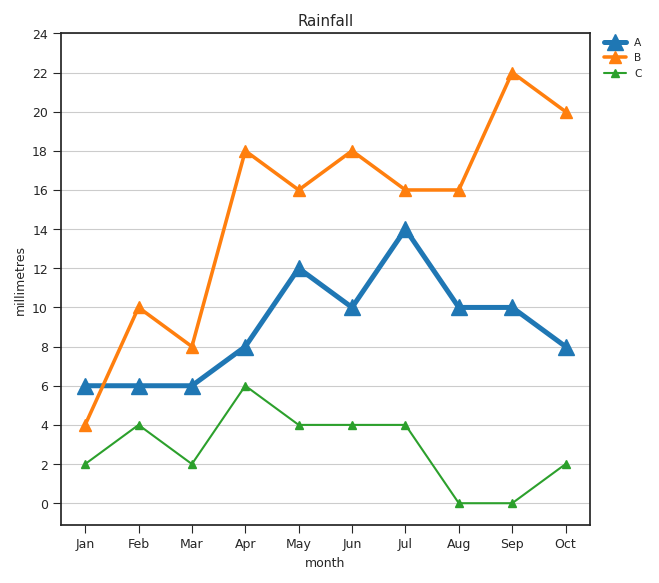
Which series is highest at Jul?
B
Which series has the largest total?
B
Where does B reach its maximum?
Sep
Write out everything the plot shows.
Title: Rainfall
x-axis: month, ticks Jan Feb Mar Apr May Jun Jul Aug Sep Oct
y-axis: millimetres, ticks 0 2 4 6 8 10 12 14 16 18 20 22 24
Legend: A, B, C
Values:
A: 6 6 6 8 12 10 14 10 10 8
B: 4 10 8 18 16 18 16 16 22 20
C: 2 4 2 6 4 4 4 0 0 2
